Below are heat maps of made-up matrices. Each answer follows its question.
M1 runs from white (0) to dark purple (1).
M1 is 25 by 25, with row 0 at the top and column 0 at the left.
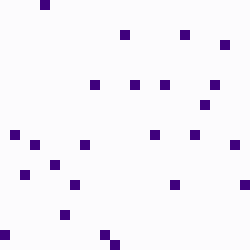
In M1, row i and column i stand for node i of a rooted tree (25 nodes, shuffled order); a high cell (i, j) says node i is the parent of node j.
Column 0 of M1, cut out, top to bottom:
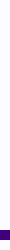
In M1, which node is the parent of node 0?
23
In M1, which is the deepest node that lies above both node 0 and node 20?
23
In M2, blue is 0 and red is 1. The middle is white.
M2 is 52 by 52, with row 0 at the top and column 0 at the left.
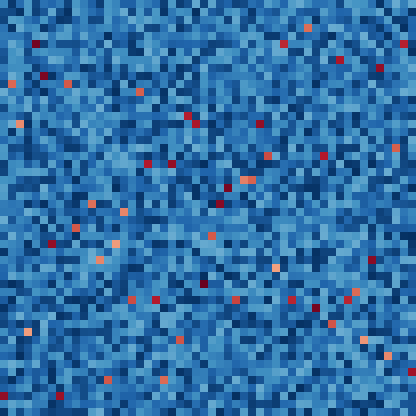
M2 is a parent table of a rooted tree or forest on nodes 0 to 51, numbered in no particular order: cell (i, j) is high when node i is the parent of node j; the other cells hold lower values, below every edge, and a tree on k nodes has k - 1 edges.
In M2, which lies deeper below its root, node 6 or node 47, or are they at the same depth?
node 6
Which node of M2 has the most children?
37
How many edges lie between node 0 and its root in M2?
6
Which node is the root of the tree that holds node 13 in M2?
10
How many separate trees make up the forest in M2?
2
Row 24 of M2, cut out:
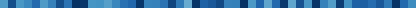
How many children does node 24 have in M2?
0
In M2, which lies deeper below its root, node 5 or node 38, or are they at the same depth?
node 5
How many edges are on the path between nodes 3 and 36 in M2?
5
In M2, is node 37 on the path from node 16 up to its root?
yes
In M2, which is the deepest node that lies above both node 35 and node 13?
47
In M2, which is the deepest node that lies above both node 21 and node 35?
20
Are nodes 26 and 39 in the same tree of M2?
yes
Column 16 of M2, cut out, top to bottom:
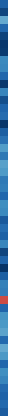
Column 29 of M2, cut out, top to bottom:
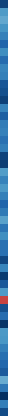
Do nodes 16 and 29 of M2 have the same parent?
yes
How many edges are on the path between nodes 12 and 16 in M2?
6
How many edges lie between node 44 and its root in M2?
2
